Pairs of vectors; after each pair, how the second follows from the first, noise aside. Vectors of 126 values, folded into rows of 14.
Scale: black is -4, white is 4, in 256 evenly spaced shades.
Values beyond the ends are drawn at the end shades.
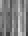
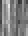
reversed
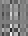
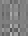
shrunk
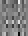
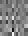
wrapped around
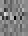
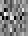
scaled up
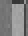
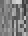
sign-scrambled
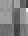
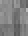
shrunk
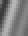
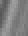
shrunk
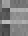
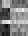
scaled up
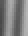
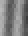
reversed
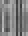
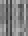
reversed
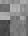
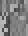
sign-scrambled
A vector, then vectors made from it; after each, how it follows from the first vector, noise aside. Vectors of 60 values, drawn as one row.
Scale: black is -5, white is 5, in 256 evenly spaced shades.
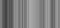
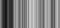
scaled up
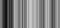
scaled up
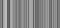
sign-scrambled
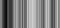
scaled up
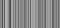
sign-scrambled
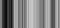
scaled up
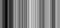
scaled up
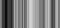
scaled up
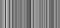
sign-scrambled
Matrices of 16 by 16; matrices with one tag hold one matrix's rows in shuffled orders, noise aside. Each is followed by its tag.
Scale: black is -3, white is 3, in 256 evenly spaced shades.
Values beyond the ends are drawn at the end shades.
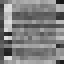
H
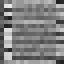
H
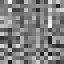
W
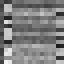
H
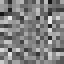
W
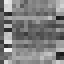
H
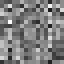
W
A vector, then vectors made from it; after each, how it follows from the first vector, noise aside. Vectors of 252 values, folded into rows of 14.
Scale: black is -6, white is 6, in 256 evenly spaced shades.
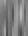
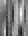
scaled up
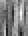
scaled up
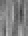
negated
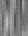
reversed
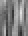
scaled up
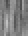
reversed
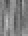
reversed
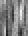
scaled up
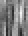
scaled up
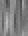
reversed
